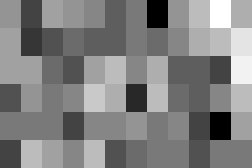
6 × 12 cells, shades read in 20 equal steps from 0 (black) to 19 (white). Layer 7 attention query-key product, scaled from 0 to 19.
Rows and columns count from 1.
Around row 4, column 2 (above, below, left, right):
12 9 6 9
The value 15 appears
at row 4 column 5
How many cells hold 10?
9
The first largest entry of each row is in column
11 12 12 5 12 2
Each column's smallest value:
5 4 6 5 7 6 3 0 7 5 0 9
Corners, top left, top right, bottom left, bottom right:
11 13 5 9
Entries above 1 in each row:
11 12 12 12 11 12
